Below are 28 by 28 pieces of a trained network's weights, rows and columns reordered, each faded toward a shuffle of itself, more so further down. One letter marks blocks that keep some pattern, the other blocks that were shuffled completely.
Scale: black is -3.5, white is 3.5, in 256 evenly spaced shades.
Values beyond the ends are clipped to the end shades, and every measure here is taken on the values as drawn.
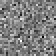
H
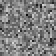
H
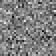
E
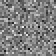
E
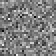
H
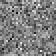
E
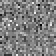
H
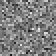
E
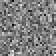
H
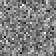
E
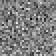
H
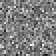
E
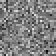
H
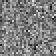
E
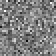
E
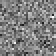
E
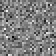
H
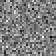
E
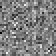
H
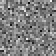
E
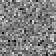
E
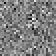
H
